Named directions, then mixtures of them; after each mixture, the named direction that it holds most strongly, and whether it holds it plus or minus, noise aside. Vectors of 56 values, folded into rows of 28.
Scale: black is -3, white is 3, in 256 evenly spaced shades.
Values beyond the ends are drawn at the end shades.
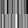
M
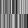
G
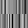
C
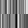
M, minus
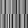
C, plus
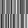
G, minus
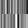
M, plus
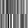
C, minus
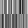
M, minus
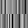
C, plus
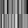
M, plus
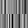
C, plus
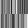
G, minus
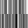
M, minus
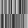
G, minus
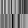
G, minus
